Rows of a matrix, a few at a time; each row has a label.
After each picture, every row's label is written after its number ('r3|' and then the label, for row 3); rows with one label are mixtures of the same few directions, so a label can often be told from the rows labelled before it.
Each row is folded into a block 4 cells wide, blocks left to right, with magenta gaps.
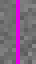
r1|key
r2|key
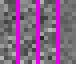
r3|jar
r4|key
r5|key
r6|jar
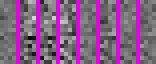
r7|key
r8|jar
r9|jar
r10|jar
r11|jar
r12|jar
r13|jar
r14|jar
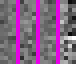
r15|jar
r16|jar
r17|jar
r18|jar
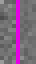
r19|key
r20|jar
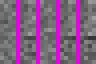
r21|jar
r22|jar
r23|key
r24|jar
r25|jar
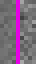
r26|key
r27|key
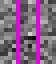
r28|key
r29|jar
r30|jar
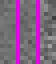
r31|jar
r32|jar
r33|jar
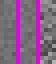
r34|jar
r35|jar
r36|key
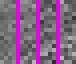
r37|key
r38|key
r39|key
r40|jar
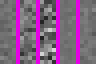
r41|jar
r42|key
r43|key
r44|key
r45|jar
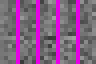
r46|jar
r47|key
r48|jar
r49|jar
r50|jar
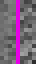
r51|jar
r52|key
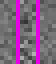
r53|jar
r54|jar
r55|key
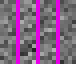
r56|jar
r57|key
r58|key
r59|key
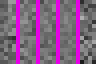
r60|jar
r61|jar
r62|jar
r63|jar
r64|key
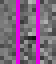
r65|jar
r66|jar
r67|jar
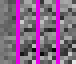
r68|jar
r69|key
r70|key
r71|key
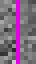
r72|key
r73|jar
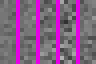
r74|jar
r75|jar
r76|key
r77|jar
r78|jar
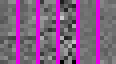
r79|jar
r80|jar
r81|key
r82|key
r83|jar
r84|key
